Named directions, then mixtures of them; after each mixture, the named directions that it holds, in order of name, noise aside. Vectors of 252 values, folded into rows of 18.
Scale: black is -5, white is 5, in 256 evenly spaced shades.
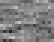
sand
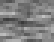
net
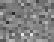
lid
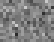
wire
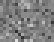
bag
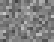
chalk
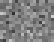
chalk, lid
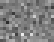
lid, wire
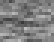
net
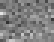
chalk, lid, net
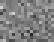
lid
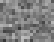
bag, lid, sand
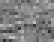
sand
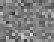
bag, lid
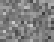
bag, chalk, wire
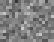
chalk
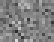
bag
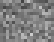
chalk, lid, wire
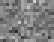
bag, chalk, sand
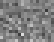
bag, lid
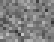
bag, lid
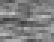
net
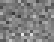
lid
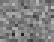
bag, lid, wire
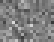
bag, sand, wire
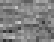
sand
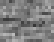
net, sand, wire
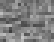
lid, net, sand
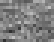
chalk, sand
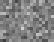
chalk
